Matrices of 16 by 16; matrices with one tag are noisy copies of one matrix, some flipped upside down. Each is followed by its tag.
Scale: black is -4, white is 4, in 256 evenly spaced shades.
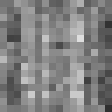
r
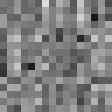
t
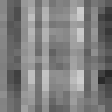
r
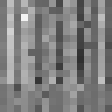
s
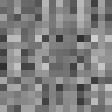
t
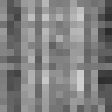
r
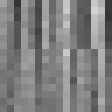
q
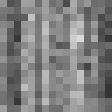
r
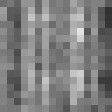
r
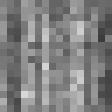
r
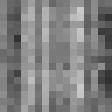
r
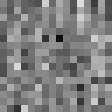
t
